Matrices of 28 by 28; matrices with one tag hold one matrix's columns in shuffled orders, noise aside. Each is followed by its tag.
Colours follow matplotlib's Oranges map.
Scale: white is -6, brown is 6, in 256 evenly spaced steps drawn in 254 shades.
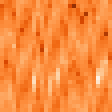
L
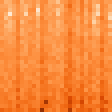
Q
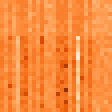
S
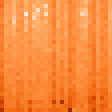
Q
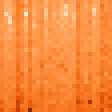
Q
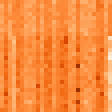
S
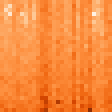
Q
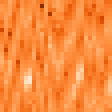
L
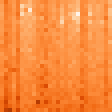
Q
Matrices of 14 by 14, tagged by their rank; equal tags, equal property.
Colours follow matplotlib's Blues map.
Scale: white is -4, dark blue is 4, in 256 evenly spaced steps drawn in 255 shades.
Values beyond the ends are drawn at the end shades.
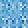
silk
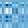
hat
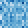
silk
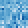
silk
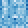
silk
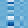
hat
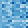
silk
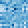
silk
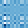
hat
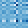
hat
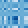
hat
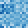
silk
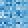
silk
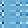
hat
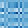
hat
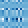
hat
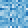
silk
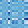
hat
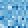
silk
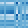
hat
